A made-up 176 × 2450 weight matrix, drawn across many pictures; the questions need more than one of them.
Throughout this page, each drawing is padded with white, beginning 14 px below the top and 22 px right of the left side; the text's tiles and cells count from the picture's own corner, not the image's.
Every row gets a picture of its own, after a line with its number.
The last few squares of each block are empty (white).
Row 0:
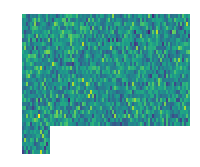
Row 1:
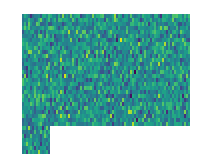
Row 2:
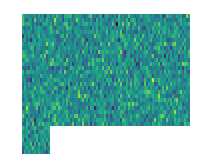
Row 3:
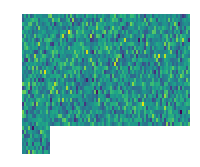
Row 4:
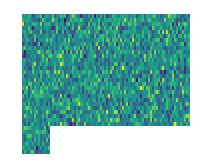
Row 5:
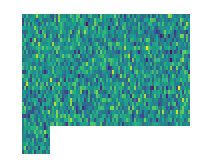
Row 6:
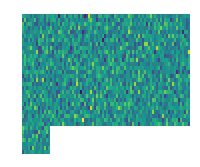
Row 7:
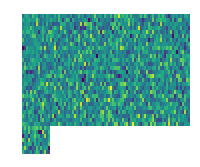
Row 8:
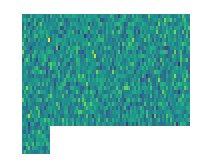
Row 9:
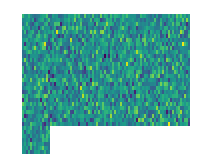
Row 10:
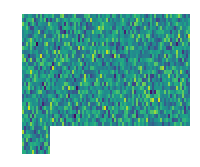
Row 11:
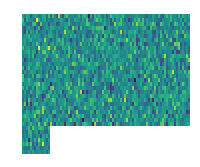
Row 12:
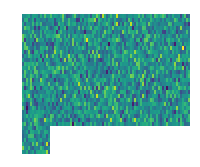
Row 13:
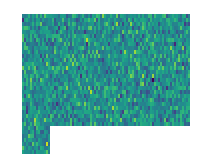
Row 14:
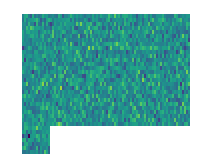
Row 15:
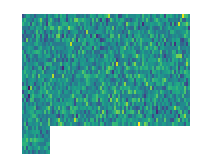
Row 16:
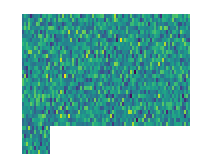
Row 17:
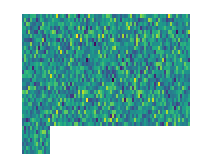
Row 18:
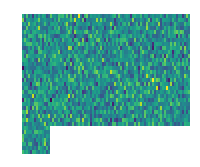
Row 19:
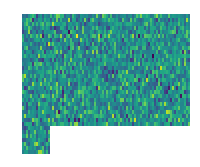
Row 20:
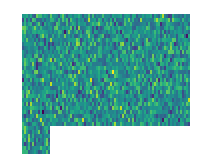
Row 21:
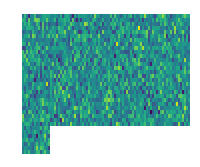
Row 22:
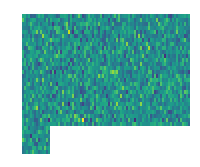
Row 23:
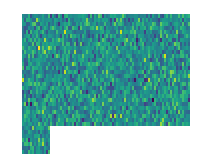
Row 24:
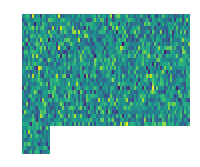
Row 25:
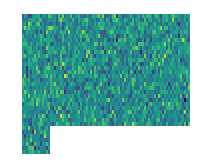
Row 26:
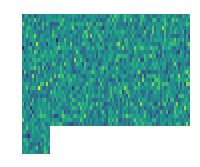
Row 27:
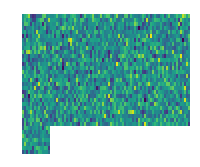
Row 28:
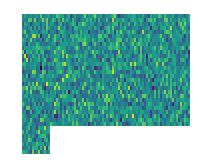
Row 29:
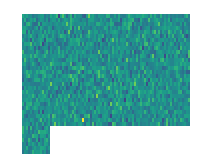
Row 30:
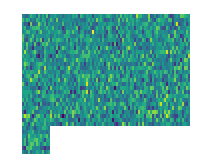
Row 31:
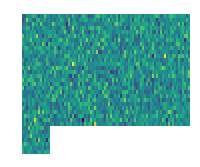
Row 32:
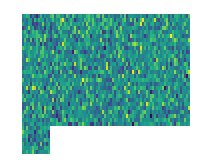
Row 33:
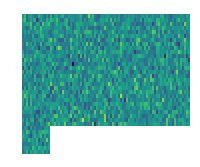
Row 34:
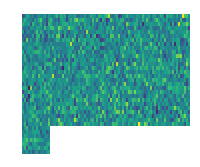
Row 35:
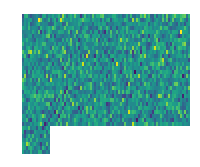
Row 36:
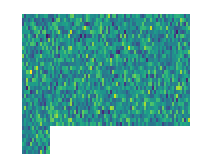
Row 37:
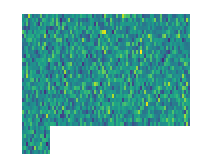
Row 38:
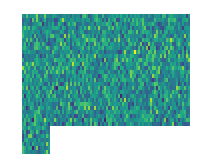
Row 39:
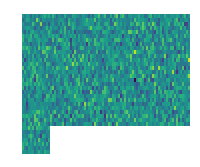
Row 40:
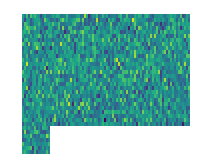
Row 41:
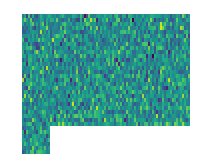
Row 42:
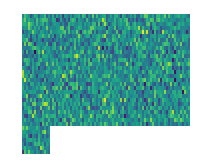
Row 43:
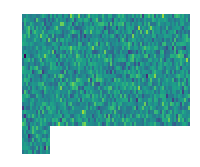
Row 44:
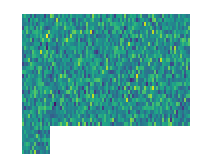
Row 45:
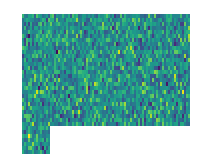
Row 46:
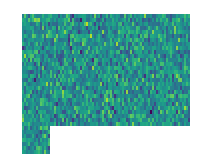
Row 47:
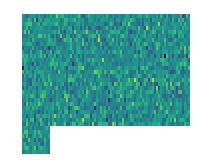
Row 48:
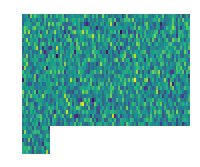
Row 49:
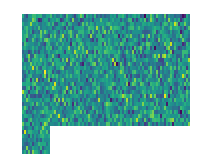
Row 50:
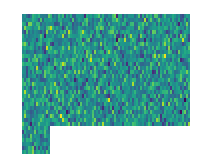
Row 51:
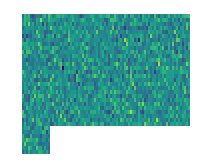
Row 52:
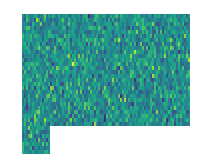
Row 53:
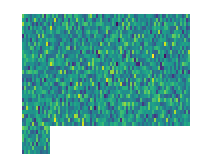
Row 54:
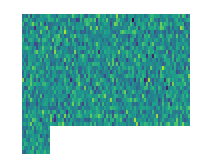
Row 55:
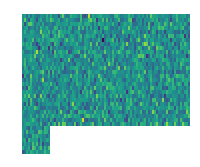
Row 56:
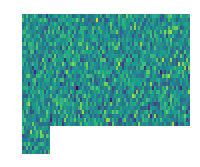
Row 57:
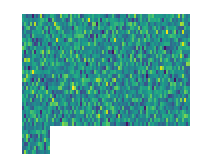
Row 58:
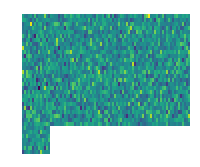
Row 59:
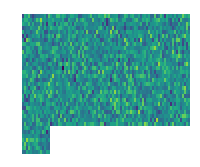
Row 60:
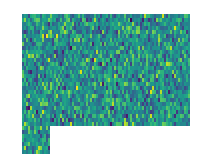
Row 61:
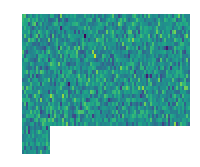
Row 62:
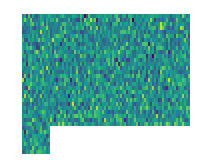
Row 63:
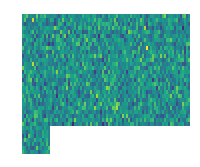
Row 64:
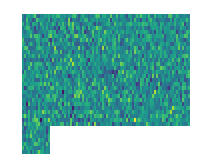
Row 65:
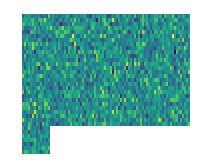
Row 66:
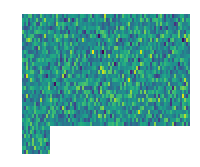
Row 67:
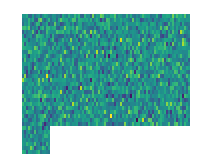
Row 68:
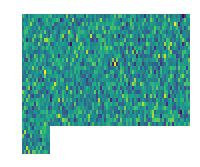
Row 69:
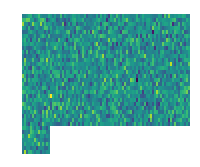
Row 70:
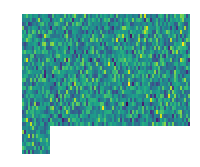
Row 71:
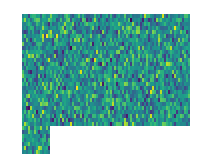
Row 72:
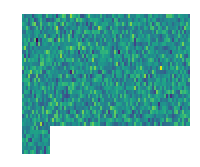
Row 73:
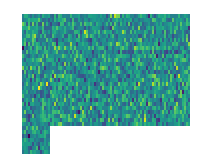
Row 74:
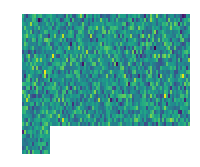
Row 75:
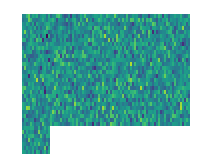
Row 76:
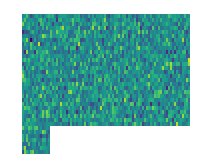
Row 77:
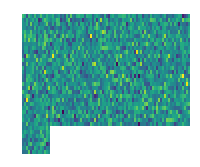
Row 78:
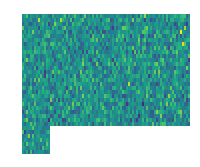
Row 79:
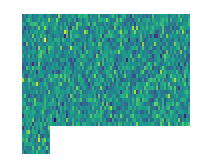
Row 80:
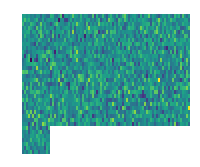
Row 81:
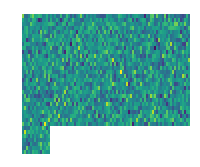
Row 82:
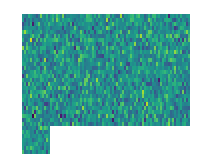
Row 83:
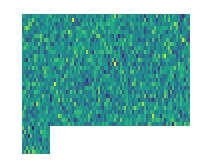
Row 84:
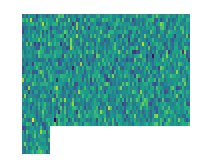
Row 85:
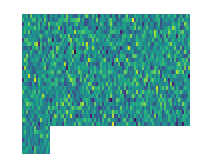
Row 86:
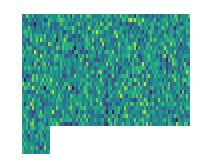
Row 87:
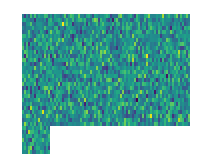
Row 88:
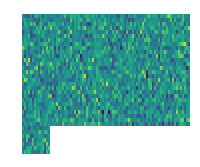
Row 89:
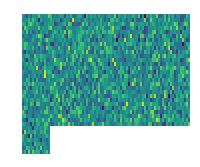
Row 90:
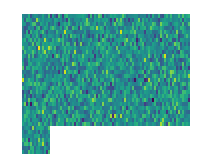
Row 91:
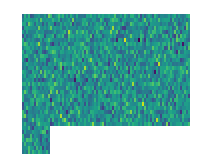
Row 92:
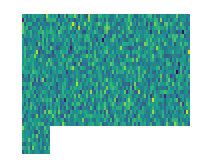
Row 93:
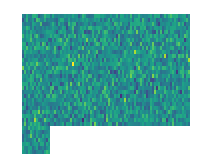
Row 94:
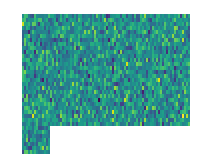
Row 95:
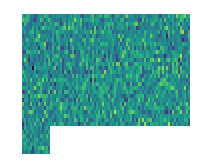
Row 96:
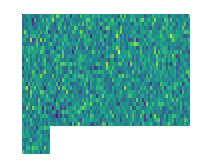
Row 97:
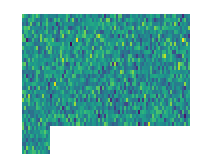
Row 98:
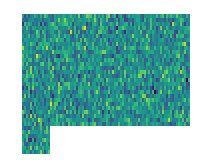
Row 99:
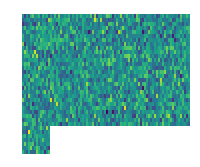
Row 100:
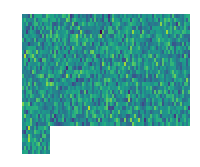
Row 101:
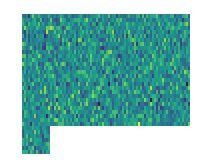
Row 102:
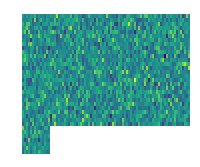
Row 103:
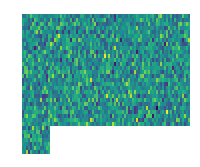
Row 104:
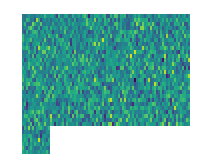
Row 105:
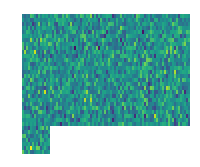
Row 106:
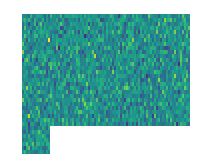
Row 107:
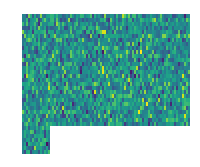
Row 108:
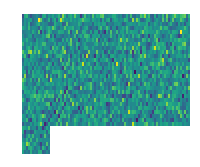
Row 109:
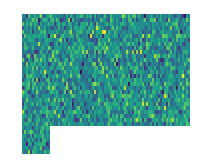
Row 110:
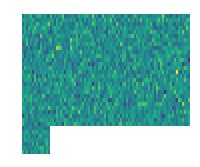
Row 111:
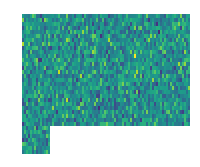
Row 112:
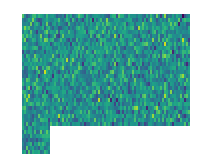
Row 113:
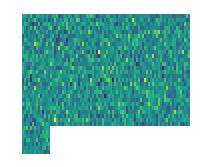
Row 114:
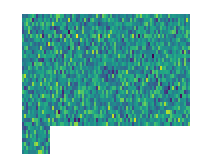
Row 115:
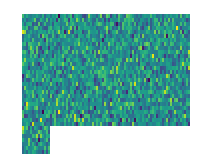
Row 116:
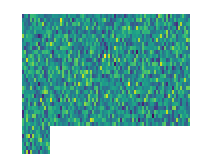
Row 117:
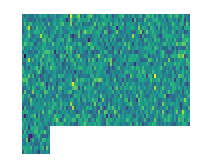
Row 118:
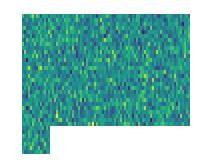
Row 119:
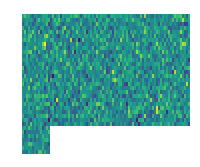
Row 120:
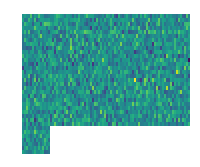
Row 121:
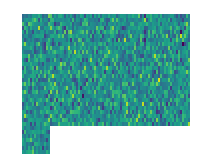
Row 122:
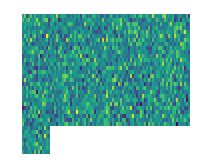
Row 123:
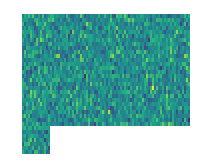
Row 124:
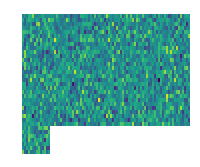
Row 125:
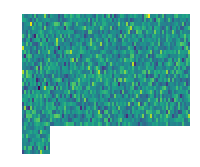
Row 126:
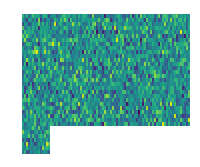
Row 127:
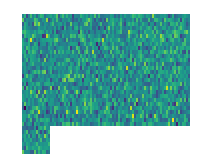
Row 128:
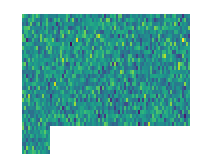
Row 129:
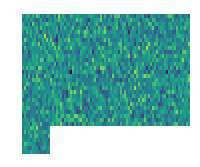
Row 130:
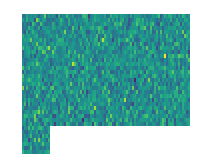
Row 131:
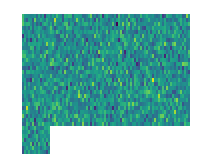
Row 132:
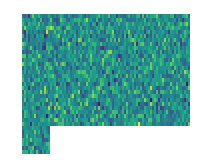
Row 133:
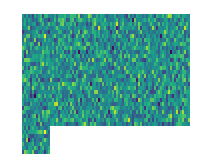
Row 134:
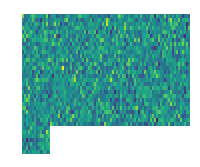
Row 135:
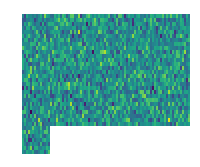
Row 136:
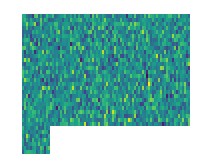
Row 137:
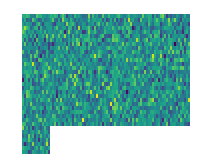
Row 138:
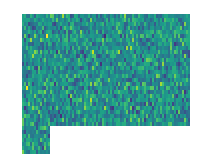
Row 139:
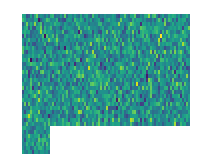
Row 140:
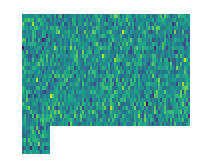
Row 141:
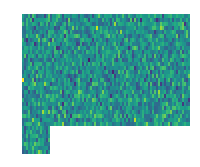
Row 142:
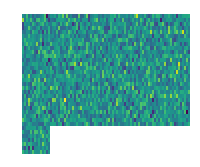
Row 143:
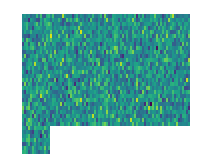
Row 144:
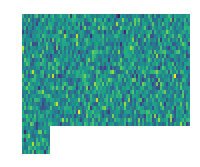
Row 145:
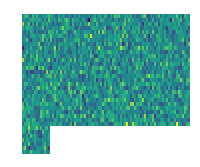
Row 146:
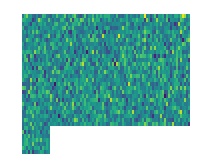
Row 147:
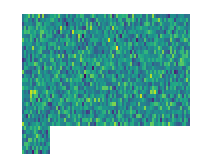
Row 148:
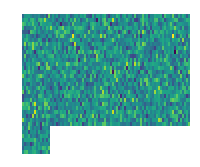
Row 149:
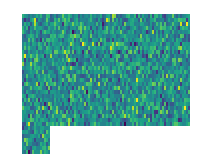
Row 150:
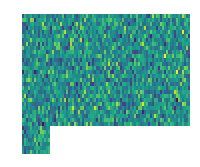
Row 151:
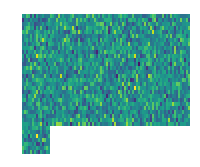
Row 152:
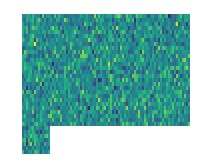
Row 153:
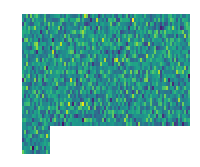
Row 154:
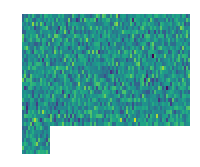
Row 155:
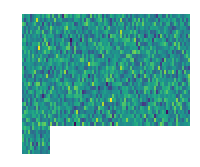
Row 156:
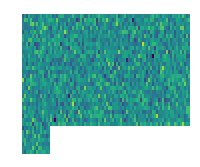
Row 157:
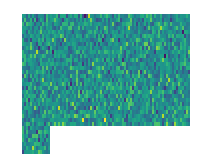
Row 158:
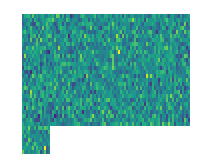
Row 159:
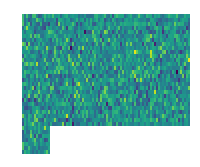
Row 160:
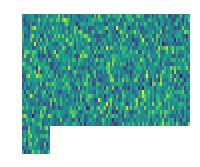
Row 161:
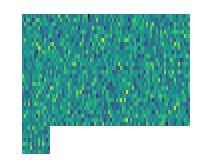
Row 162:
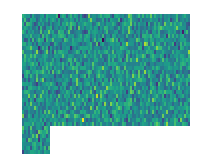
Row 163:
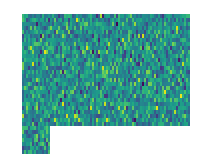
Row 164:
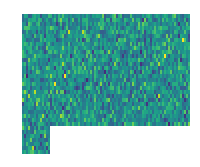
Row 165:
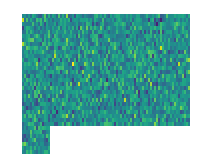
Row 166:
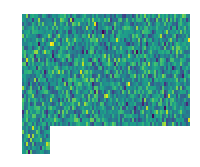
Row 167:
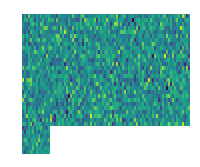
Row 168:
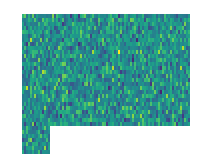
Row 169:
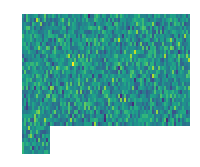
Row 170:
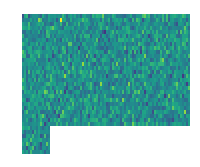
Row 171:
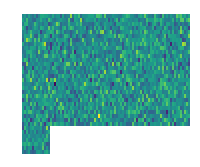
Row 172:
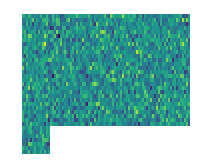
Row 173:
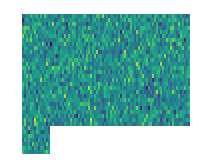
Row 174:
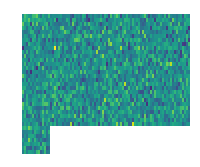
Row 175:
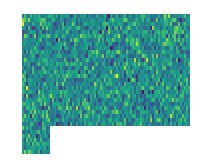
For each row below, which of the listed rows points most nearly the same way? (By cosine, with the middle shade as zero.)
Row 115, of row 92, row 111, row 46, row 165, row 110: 92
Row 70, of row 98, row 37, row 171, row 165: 171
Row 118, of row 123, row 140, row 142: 123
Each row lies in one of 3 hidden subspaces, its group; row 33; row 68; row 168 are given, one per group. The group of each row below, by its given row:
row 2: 33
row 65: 168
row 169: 33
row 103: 68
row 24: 168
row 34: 68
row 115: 33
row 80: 168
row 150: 33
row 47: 33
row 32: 168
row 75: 168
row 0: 168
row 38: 33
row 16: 68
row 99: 168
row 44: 168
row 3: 68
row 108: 68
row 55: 33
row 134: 68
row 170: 68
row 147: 168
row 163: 33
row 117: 168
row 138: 168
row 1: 68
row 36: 168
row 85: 33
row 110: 33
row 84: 33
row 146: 68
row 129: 168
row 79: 33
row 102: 33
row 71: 168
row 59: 68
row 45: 168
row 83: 68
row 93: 33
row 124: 168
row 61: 168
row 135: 168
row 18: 33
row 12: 33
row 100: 168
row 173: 33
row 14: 168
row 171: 68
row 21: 168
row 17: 33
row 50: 68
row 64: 33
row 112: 68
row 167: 33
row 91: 68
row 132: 68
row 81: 68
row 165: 33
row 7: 168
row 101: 68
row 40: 33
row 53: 33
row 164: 68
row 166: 68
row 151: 168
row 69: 168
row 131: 33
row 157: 33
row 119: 68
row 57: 168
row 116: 68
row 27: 68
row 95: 68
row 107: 68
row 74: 68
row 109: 68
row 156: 33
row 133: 168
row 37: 68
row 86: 168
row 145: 168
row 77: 68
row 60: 168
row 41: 33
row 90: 33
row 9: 68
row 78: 68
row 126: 68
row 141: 33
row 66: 68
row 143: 168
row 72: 168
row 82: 168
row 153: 33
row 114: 33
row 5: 168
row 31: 33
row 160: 168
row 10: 168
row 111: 33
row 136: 168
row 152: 168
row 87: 168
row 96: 168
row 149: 168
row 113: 33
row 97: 68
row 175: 168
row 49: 68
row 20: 33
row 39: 33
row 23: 33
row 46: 168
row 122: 168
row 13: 33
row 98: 168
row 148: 168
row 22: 33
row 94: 168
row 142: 33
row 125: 168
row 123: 168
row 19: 33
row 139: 168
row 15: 68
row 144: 168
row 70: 68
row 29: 33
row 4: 168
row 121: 68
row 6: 33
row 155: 33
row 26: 168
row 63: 33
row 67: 68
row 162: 33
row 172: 68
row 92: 33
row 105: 168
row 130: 33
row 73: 168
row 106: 168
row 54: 33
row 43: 168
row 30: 168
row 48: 33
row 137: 33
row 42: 168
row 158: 168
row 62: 33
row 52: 33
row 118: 168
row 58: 168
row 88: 168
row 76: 168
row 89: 68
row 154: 33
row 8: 168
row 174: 168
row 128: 68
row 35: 68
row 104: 33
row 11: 33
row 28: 168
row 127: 168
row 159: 33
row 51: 68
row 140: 168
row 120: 33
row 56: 33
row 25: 68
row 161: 33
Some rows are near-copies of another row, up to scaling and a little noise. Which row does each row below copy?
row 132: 101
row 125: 58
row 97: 128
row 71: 60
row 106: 8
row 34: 15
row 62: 41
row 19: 114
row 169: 52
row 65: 148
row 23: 90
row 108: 35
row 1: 16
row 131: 2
